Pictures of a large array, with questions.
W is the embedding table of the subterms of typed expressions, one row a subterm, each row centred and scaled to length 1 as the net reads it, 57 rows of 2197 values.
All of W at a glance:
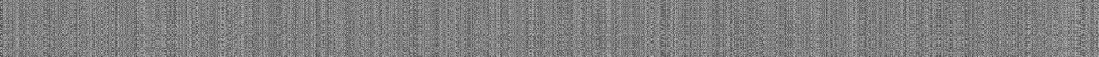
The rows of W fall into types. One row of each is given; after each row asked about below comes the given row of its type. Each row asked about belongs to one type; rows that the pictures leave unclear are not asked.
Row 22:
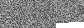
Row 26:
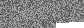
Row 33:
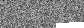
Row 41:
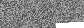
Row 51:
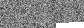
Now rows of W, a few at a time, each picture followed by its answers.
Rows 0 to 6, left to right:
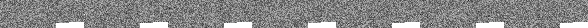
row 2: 51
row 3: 26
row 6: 22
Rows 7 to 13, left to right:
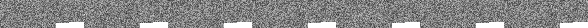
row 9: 26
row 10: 41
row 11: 51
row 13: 41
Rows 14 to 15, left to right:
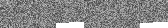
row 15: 26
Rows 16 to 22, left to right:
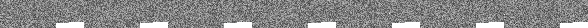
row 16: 22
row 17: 26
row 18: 33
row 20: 22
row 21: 33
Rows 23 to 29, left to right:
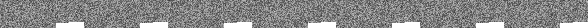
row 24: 41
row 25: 26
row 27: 33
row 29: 41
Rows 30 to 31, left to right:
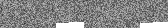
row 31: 26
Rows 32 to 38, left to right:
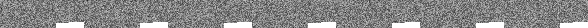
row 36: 22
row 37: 41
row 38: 22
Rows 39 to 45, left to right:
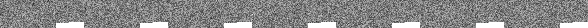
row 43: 41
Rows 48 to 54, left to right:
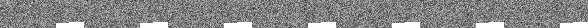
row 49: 33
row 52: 41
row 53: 41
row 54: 51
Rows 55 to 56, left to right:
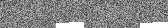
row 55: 26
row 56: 26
